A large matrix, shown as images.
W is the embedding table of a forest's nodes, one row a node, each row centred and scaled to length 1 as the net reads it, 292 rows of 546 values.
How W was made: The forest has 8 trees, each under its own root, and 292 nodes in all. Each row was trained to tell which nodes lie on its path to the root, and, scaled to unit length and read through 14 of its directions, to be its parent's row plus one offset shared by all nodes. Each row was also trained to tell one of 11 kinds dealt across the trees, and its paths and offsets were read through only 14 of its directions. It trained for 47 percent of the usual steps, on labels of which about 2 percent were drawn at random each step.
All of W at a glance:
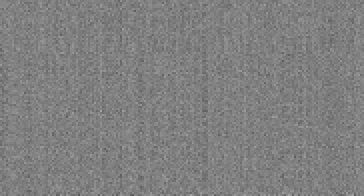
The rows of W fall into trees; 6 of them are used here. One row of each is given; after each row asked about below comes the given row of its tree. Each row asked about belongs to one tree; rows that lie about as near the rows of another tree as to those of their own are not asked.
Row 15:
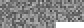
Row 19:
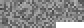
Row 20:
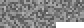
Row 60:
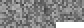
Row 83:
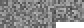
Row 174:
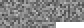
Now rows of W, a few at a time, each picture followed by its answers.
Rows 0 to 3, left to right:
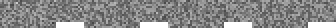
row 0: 19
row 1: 20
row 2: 15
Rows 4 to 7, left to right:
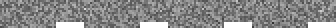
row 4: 20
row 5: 60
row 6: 20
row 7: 60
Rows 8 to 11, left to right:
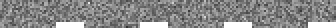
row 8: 15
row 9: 83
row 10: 174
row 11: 20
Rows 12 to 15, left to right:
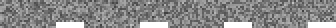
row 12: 174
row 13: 174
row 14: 15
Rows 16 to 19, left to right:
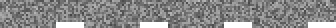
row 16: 83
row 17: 60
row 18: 60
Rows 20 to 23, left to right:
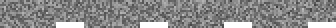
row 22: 60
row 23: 20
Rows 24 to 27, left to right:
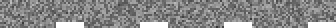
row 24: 19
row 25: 60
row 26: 19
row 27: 83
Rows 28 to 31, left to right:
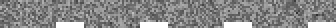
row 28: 20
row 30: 83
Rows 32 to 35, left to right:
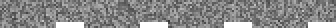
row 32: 15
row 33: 60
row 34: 20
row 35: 20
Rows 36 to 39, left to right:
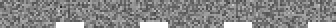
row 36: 174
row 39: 15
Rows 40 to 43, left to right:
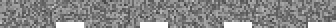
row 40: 83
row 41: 15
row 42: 60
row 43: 20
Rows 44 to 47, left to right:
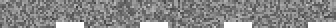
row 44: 19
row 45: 20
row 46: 15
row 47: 83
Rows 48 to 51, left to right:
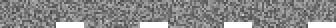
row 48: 15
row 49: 15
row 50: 20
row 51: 60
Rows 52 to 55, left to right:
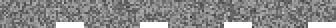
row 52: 15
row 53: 174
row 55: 20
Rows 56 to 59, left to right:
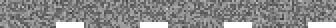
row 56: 20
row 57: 15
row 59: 83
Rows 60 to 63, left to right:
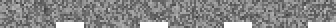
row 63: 60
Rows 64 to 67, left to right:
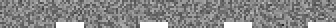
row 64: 19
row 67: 60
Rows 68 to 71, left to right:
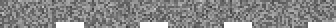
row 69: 20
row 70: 60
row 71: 19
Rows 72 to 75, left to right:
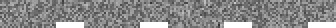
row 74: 20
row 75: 15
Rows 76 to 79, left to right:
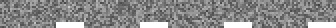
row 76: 20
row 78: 20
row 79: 60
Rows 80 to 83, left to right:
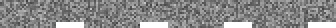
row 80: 174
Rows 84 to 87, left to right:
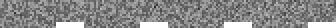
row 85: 60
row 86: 15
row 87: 19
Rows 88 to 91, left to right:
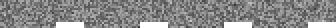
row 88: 15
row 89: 19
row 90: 83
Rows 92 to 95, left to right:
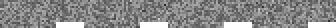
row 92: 60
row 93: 83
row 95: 20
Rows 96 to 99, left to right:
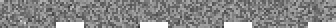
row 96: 174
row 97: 60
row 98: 20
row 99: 15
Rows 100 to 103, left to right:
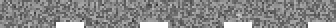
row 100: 15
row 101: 60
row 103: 60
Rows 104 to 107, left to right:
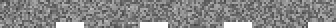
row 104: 15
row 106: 60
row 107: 15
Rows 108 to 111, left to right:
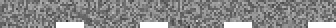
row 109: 20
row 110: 60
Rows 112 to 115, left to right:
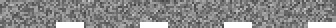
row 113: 20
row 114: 60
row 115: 20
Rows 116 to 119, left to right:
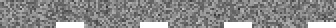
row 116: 174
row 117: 15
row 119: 60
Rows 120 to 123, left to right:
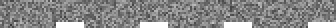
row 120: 174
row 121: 15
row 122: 60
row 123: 19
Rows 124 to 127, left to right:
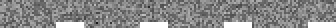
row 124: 60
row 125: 15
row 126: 60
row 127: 20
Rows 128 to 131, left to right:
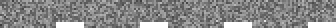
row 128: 19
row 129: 60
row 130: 15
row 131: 15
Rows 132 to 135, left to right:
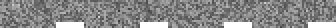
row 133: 60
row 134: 20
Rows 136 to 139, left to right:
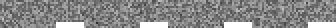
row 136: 174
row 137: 15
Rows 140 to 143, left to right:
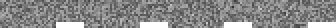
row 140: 83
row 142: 15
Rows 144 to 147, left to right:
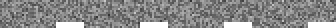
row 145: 20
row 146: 60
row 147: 19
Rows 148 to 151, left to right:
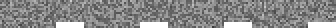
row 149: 19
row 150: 174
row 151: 60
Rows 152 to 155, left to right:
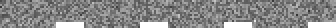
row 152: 15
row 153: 60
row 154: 174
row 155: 15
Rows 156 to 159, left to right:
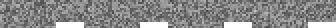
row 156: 15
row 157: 83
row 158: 20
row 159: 19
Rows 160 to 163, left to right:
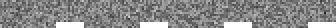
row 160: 15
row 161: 60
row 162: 20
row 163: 19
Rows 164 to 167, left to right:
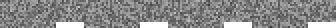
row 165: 60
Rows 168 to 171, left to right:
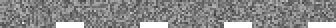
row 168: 19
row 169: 60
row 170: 60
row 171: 60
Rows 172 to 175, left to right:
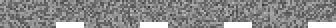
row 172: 20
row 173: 15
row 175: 19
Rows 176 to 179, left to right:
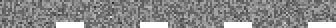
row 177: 83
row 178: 15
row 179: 83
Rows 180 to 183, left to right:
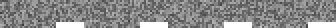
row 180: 15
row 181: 15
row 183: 60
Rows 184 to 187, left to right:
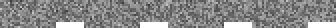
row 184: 174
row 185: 60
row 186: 174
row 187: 15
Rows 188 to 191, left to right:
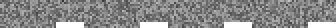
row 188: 20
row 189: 174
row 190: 60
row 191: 83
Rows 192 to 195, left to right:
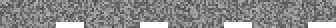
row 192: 174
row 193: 20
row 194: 174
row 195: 60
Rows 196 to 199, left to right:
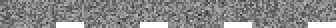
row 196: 15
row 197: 15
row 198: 20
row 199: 15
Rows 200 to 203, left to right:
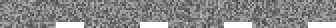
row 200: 60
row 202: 15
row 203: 15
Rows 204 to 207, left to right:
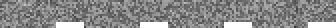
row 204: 20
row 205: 20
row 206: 174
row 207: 20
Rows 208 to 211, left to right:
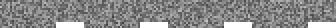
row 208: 60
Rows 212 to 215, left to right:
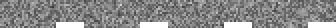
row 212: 15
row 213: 15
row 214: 83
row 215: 20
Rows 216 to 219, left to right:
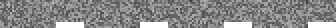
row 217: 20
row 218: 15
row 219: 60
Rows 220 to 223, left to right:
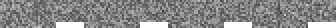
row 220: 20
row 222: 19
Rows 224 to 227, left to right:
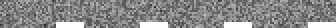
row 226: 15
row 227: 60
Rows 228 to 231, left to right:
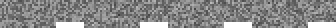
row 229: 60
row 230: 60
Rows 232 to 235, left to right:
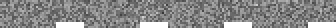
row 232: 60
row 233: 20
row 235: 60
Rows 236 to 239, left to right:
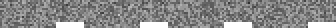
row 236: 60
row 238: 20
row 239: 19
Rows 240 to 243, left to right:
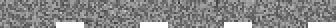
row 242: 15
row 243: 20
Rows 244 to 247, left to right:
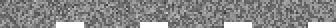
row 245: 20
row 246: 19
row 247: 15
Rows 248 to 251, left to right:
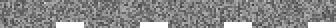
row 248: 15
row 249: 15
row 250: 83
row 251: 19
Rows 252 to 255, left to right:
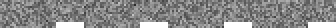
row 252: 20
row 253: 20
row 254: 20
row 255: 60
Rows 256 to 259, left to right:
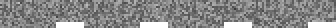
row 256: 174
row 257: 15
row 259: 20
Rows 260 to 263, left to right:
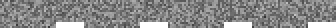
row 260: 174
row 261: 60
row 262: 60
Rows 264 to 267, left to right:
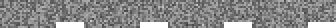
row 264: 60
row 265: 83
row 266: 60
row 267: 174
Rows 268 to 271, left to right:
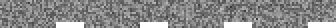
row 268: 83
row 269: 60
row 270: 60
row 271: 174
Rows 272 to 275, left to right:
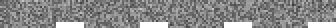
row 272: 20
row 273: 15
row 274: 83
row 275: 15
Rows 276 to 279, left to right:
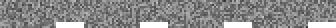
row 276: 15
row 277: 83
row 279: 19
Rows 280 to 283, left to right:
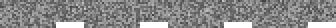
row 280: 83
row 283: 15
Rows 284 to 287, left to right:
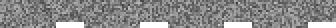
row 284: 19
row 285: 15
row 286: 20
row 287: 19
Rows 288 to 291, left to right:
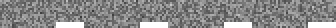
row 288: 15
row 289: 19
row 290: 15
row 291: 174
